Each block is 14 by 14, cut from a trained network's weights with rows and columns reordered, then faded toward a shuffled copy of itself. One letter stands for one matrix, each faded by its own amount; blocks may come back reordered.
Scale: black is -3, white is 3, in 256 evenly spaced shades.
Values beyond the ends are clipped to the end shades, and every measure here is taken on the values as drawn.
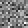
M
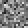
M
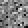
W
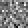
M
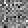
M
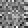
M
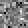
W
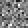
M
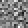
M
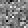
W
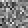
M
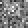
W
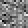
M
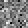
M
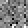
W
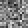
M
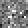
W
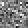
W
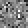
W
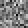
M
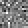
W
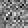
M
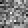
M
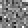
W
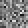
M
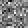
M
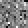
W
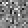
W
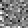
M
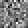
M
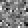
W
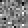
W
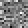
M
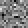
M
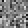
M
